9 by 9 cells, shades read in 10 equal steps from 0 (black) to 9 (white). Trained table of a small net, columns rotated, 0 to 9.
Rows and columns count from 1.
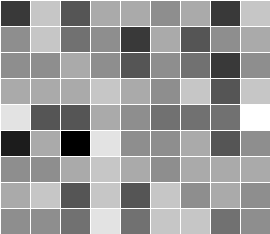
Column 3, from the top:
3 4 6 6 3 0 6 3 4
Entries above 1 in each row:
9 9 9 9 9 7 9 9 9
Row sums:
44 43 40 53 46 39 52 49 49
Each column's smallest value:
1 3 0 5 2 4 3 2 5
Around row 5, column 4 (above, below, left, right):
7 8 3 5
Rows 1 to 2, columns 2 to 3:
7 3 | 7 4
